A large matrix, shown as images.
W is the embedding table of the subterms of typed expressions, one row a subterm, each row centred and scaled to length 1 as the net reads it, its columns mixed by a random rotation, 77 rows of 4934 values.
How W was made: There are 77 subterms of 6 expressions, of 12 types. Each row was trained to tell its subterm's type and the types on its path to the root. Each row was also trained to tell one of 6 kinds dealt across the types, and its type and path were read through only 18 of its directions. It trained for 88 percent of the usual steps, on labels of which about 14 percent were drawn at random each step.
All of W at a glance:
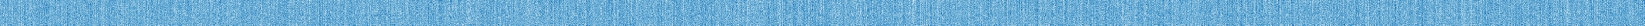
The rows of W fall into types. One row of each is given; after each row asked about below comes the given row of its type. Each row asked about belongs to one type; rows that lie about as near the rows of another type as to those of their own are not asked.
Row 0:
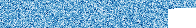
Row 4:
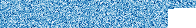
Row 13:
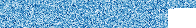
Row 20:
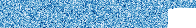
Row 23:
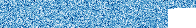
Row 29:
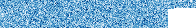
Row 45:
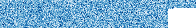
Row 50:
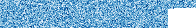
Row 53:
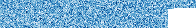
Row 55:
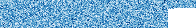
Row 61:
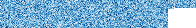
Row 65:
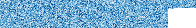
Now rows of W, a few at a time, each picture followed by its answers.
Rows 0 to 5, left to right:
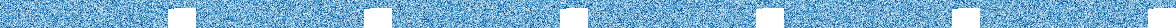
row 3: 20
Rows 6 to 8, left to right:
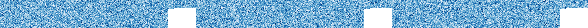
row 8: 50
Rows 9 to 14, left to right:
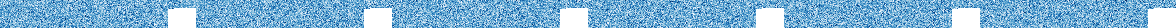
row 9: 0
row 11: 61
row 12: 55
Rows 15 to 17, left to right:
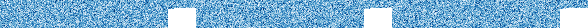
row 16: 50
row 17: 13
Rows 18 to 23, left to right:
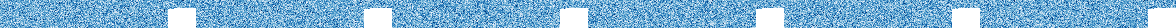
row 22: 45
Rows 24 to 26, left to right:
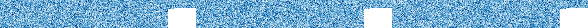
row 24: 53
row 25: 45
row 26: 4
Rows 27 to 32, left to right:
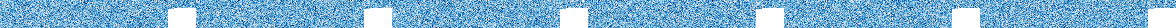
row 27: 65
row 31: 53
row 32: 13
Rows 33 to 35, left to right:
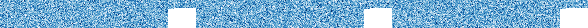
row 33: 61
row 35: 53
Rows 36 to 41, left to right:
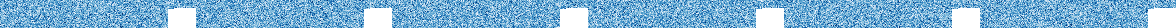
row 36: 4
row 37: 61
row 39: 53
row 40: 13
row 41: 61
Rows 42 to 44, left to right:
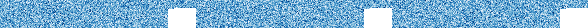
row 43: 61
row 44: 53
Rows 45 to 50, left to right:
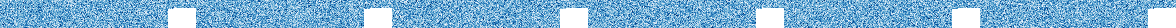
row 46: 0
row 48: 45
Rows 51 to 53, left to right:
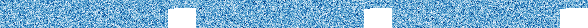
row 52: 4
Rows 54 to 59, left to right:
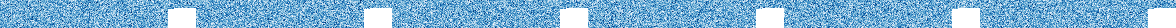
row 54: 4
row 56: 29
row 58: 45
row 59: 65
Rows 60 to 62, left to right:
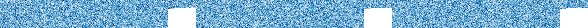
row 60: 50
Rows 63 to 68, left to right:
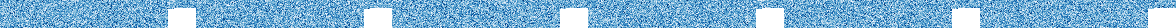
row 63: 13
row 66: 53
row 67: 45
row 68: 13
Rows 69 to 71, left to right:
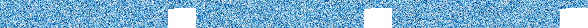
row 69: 4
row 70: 61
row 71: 4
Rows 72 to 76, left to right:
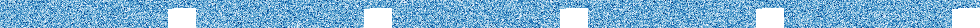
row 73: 20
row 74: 20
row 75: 20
